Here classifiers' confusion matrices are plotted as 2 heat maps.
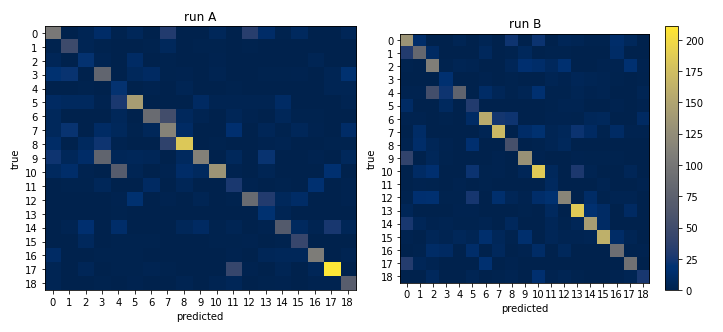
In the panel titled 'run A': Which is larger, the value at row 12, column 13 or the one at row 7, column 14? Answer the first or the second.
the first
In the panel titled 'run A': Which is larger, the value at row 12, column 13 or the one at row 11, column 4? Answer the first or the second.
the first
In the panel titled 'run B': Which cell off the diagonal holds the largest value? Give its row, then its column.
4, 2
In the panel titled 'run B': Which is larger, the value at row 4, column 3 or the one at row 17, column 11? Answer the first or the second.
the first
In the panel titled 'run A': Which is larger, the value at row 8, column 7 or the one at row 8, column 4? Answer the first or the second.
the first
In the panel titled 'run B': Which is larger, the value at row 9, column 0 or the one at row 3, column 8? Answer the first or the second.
the first
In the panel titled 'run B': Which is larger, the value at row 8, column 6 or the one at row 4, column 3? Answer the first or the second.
the second
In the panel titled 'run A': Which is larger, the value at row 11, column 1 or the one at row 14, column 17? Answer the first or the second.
the second
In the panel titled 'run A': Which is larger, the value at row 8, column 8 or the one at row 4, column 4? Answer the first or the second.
the first
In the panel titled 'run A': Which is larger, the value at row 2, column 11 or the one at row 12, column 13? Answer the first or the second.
the second
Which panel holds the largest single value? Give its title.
run A
